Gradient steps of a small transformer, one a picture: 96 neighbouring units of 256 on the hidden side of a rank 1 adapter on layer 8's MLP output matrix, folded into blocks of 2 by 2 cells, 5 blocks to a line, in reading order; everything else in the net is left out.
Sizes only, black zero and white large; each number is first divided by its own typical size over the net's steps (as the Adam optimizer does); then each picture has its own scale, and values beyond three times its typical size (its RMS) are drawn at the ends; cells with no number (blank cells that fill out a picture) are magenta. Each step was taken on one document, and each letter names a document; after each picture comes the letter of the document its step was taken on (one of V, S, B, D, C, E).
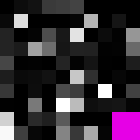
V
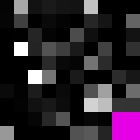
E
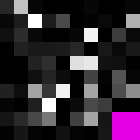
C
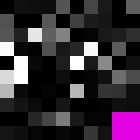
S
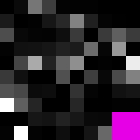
S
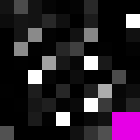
E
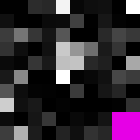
S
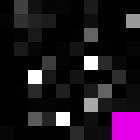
E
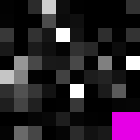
S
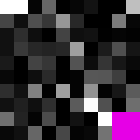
C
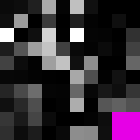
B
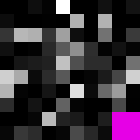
S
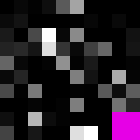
B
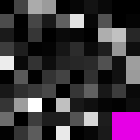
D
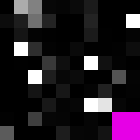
E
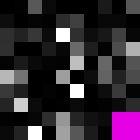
S
